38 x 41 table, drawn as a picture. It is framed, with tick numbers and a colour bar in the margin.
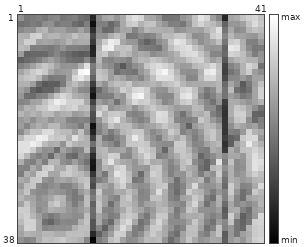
Columns 13 and 35 stand out from the rest. The top left is the ninth with the lowest average. The halves do not mirror each other. Concentric rings centre on the bottom left. There is no overall slope.
